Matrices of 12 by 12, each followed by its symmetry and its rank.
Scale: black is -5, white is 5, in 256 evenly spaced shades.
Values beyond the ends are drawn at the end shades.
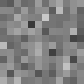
neither, full rank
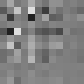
antisymmetric, rank two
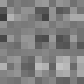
neither, rank two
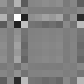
symmetric, rank one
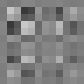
symmetric, rank one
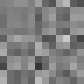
antisymmetric, rank two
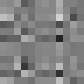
neither, rank two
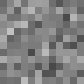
neither, full rank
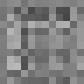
antisymmetric, rank two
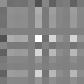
symmetric, rank one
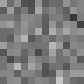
neither, full rank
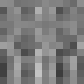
neither, rank two
